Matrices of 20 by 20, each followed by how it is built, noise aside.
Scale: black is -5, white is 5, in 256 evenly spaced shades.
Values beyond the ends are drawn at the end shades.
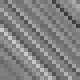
Toeplitz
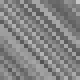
Toeplitz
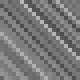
Toeplitz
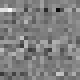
uneven rows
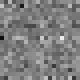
uneven rows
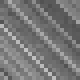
Toeplitz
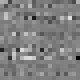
uneven rows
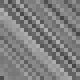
Toeplitz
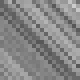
Toeplitz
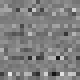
uneven rows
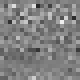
uneven rows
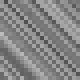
Toeplitz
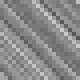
Toeplitz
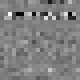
uneven rows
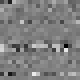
uneven rows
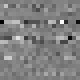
uneven rows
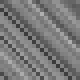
Toeplitz
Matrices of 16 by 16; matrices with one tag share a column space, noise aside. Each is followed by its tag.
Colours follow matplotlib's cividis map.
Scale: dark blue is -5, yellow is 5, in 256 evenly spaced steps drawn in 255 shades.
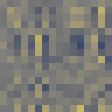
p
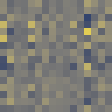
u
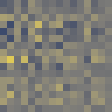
u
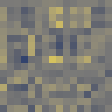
p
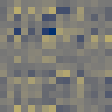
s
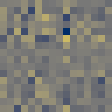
s
